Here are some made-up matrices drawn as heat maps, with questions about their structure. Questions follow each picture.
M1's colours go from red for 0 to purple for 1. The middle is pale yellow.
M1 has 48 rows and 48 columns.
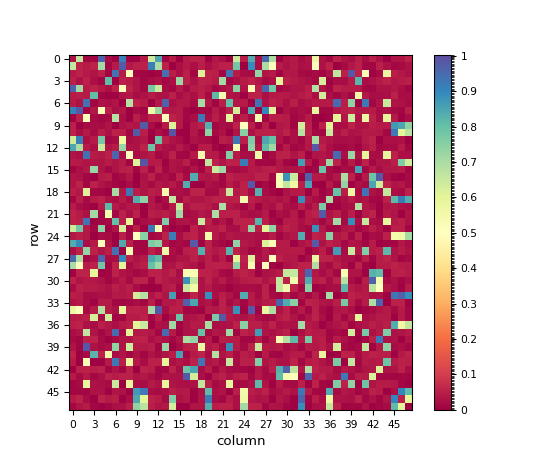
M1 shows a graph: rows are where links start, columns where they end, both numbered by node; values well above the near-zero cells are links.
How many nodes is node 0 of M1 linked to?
10
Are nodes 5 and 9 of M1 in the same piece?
no
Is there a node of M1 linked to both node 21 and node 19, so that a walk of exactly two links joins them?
no
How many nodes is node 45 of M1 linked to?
8
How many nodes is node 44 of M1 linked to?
10
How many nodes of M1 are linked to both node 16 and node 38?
6
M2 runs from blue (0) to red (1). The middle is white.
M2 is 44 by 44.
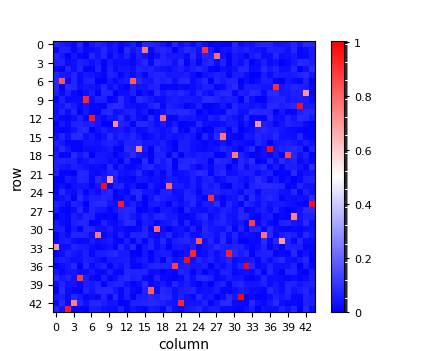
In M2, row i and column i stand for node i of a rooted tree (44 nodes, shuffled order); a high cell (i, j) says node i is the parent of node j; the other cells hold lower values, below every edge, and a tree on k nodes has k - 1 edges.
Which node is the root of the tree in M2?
12
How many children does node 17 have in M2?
2
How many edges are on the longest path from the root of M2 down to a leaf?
9
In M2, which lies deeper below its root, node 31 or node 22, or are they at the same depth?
node 22
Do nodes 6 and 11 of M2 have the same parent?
no
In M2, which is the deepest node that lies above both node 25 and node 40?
1
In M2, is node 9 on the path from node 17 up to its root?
no
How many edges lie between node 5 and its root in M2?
9
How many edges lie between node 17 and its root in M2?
3
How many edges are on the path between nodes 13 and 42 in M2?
4
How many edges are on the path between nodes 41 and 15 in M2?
5
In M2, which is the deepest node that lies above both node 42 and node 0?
34
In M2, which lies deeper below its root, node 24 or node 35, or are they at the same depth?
the same depth
